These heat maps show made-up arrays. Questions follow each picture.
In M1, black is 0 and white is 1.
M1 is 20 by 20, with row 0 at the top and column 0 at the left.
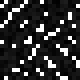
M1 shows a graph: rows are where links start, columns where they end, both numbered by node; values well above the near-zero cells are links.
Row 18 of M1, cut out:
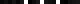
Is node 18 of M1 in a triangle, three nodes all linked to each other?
yes
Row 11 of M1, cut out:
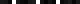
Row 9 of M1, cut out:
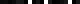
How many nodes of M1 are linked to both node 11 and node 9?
0
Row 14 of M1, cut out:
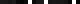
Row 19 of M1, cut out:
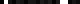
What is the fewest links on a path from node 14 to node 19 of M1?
5
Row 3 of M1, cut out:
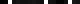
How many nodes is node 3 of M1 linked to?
3
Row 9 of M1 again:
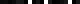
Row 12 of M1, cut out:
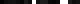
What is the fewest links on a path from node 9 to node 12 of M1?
6
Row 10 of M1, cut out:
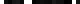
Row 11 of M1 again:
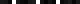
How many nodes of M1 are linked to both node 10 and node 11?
0
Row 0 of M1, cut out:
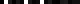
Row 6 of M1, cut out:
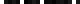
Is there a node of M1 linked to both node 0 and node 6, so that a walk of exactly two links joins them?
yes
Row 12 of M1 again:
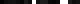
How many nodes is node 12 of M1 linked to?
3
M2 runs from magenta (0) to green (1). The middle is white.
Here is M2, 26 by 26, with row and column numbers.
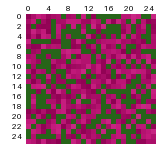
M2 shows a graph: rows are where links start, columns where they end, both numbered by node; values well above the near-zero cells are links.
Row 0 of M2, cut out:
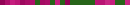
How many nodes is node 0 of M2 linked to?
10
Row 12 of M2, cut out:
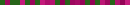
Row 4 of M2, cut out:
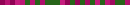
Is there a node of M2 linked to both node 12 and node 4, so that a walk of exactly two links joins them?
yes
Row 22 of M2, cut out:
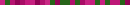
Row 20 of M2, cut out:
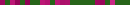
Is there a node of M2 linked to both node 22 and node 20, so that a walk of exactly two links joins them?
yes
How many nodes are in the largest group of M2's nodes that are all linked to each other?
5
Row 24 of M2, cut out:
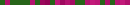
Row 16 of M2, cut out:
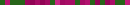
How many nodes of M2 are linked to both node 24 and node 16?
7
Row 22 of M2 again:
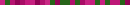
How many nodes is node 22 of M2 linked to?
8
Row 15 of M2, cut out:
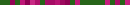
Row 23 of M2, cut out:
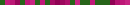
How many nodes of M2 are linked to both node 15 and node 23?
6
